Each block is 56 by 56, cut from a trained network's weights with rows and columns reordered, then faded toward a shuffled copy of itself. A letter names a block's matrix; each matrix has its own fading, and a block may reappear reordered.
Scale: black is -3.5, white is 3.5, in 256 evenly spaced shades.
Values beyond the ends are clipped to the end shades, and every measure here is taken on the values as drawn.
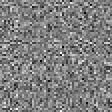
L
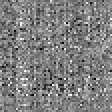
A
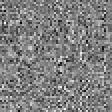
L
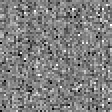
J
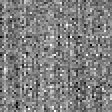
A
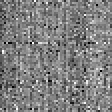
A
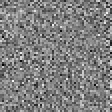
L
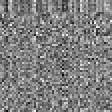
L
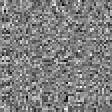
L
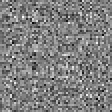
L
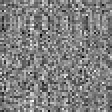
L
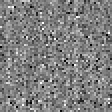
J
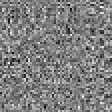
L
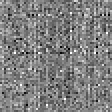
A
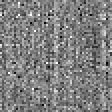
A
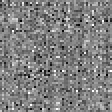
A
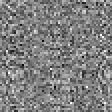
L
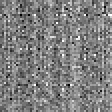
A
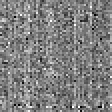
A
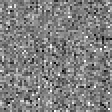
J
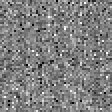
J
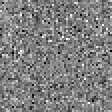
J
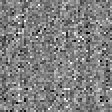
J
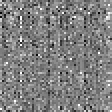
A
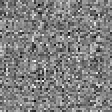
L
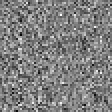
L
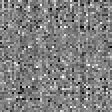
A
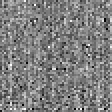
A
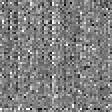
A
